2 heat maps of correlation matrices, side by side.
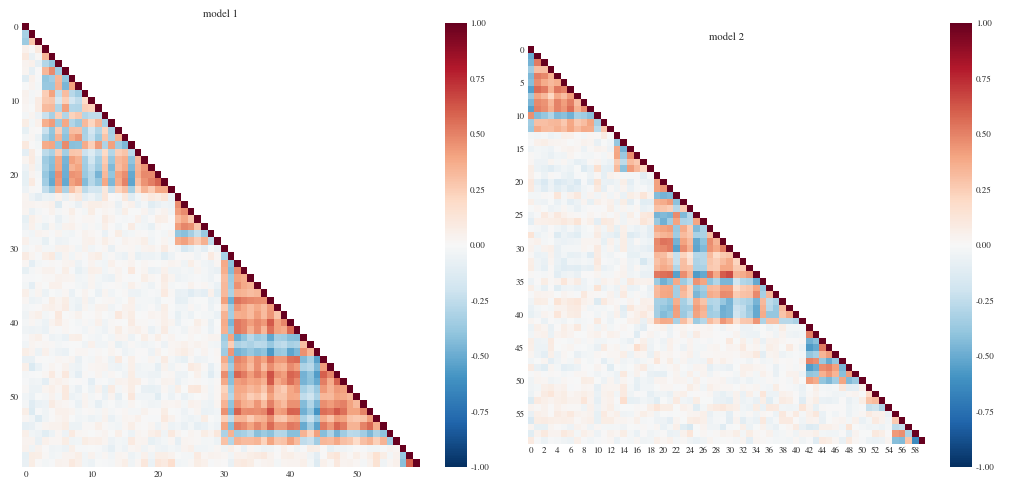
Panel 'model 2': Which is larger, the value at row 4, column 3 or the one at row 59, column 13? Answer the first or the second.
the first
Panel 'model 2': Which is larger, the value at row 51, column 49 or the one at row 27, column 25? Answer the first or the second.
the first
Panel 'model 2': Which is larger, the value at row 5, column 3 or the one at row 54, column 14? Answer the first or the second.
the first
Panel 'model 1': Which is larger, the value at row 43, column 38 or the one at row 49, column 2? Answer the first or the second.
the second
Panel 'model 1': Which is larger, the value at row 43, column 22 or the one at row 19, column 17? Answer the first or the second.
the second
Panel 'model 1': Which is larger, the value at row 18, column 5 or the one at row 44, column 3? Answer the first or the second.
the first
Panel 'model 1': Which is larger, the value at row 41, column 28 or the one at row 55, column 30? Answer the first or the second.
the first
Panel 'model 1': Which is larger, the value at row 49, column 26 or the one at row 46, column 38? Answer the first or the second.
the second
